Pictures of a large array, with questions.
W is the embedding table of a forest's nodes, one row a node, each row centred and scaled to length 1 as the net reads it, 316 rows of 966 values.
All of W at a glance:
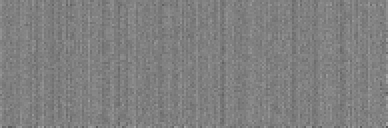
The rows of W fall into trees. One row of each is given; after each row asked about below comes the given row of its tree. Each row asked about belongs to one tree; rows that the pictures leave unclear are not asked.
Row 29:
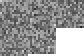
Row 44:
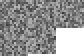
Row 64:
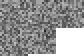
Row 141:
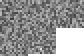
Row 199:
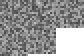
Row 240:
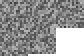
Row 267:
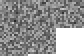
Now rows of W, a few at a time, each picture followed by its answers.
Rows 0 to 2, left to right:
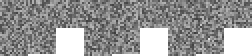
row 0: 141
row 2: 199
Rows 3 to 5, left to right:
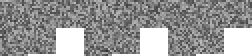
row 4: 29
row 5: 44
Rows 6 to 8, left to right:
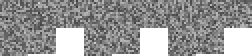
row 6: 199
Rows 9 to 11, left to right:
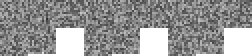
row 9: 29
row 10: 29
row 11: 29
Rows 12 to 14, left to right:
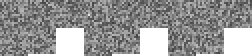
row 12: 29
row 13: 29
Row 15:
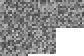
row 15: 267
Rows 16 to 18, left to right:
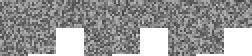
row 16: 29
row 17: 141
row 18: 44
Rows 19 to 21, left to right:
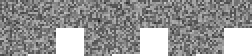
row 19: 199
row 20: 267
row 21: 29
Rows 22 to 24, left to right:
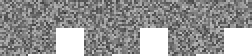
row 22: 267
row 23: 199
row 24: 44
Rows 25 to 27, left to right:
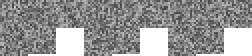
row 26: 267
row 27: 267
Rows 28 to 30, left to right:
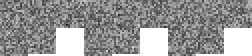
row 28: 141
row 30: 240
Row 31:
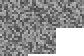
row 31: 199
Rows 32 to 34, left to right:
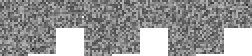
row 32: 29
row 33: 267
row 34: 267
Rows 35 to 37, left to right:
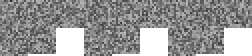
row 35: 240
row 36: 267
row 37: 199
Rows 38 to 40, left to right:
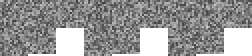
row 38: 44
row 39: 267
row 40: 267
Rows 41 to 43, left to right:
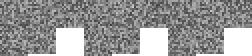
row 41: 29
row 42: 29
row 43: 29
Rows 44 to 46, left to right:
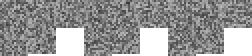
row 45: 267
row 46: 267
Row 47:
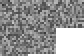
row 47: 141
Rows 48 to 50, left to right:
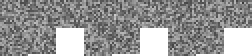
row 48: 199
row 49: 267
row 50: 267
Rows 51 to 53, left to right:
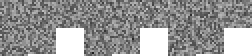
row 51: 29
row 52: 44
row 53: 267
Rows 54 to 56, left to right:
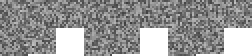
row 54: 44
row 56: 267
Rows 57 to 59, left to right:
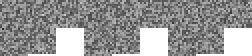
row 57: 240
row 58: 267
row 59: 240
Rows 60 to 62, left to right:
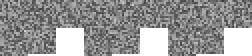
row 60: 199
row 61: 141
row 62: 44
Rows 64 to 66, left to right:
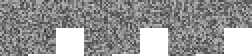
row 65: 267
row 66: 29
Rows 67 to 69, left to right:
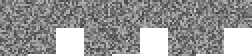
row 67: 240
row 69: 141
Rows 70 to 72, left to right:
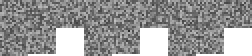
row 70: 199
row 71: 29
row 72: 29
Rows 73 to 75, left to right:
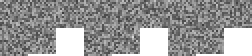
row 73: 44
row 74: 240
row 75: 29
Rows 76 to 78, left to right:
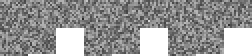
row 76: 44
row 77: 240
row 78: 29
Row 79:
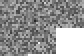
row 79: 240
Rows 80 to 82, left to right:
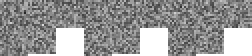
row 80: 29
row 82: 141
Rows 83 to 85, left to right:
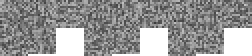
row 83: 267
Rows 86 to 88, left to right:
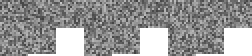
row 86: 199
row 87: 29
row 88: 29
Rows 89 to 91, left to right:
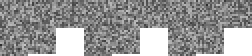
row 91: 29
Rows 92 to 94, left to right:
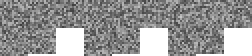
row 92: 29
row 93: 267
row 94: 44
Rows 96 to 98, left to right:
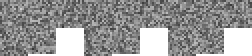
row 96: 29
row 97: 29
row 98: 44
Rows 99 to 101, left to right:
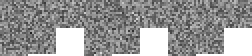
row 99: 267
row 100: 199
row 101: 141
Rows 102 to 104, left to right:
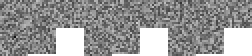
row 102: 240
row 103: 141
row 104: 199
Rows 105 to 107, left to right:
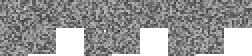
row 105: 199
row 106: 29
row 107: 199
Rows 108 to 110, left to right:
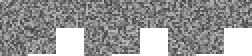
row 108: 44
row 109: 199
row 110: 199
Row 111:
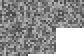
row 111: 267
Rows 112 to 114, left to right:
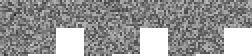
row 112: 141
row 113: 199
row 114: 240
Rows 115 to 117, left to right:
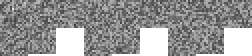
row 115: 240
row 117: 199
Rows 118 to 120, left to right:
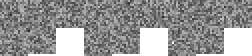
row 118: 29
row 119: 141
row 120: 199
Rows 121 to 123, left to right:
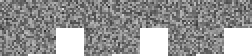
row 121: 44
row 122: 29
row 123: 29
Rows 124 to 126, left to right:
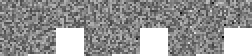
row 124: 199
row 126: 141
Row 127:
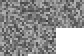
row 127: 199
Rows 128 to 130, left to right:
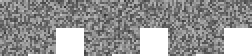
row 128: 29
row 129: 240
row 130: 29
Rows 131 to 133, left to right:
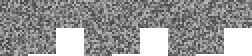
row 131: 199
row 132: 29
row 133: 240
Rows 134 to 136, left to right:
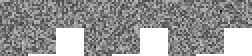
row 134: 29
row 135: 240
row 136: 44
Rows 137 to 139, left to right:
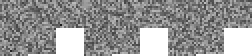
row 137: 199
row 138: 267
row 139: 267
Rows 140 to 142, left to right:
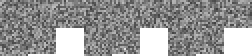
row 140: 267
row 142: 64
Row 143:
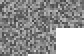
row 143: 240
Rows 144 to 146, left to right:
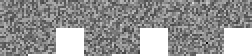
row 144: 267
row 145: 240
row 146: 141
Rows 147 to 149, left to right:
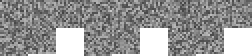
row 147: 267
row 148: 240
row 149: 267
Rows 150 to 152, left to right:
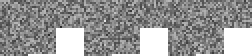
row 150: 44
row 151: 240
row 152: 44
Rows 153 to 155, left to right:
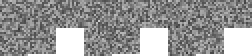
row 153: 240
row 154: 267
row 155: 44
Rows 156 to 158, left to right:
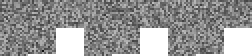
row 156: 199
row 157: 199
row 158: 29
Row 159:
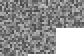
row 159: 199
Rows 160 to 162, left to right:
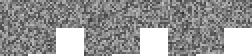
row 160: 44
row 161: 240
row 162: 267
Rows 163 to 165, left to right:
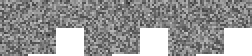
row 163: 64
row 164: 141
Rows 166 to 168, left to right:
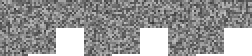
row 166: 44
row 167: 199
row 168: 267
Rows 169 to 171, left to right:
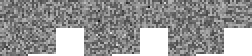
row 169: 267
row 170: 267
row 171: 267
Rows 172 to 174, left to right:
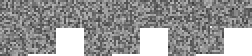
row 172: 199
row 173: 29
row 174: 199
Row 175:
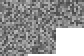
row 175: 29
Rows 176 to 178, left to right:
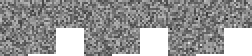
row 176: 141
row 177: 44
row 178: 240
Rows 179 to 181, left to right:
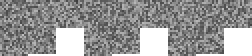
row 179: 44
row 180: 267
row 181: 240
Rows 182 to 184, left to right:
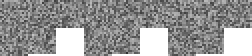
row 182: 64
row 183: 29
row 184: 141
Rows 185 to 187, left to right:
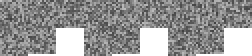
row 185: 29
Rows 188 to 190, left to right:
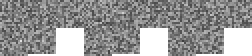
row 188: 199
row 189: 29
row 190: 199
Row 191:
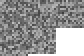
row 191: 267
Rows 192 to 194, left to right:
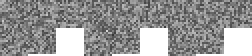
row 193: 267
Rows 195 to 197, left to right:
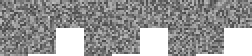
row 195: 141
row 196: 29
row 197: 141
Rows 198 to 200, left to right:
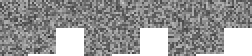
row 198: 29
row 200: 267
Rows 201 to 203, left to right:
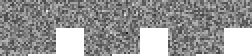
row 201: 267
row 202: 141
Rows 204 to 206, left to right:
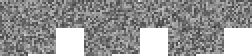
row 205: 199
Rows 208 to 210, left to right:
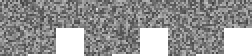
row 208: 199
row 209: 44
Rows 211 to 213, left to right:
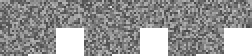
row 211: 44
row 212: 199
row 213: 240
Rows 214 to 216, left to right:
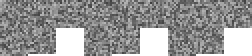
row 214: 267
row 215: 199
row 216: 44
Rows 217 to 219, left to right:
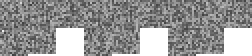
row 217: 29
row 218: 29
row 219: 267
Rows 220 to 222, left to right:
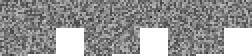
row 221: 240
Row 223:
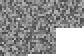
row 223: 240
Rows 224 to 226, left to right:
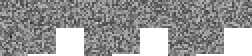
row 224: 199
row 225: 29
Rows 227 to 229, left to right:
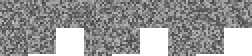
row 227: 141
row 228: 44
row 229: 199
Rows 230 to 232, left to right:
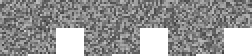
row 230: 240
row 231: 240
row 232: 44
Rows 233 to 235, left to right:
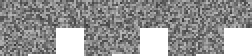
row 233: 199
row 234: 29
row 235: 240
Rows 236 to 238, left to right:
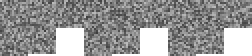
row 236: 29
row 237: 199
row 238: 199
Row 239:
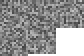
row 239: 199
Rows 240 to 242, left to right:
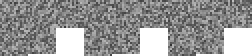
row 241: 267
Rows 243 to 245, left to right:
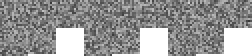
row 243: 29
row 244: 267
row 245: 141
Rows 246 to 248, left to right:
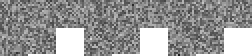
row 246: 44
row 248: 267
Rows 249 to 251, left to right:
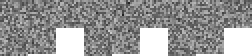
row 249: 199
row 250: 141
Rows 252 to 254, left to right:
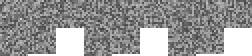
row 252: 240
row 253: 199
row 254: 267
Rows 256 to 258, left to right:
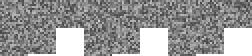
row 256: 29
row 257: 267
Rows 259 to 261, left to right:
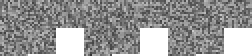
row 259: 199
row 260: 267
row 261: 199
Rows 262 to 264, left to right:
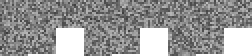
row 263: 199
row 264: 199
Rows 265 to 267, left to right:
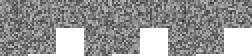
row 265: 267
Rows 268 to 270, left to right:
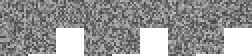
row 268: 267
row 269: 44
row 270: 29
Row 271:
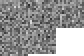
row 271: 64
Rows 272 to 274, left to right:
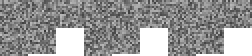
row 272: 64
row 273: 267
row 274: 64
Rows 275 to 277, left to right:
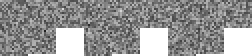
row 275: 44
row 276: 44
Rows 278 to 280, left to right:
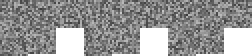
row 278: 199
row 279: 29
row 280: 267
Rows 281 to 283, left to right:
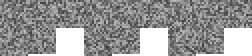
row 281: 267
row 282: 44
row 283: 29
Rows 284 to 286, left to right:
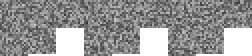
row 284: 44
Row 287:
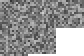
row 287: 44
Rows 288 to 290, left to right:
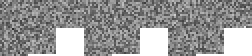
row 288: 44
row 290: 29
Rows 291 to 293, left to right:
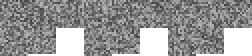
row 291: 199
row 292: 29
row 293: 44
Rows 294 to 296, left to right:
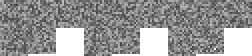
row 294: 267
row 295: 199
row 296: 44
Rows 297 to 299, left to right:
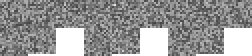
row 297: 29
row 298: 199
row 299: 199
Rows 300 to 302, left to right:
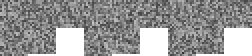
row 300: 199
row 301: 29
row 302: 29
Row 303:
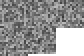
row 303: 267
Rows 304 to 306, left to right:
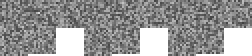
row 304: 199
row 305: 199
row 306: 199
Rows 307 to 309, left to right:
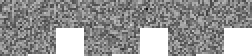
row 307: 240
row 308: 141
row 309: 141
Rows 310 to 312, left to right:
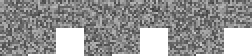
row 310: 267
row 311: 141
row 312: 267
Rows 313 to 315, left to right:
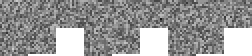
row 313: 240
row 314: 44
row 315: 44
